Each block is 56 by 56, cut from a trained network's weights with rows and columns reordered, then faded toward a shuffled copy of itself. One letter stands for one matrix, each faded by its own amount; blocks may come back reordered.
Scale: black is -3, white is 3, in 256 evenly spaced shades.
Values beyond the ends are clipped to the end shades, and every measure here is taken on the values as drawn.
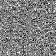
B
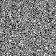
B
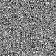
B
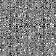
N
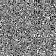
B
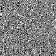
B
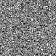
B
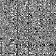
N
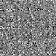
N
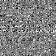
N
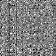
N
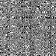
N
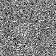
B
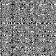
N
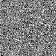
B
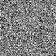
B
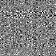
N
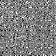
N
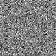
B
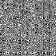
N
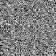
B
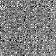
N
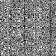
N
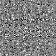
N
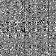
N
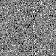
B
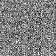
B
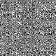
N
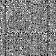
N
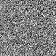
B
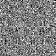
B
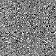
N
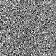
B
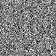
B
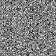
B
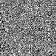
B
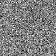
B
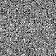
B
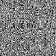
B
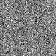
B
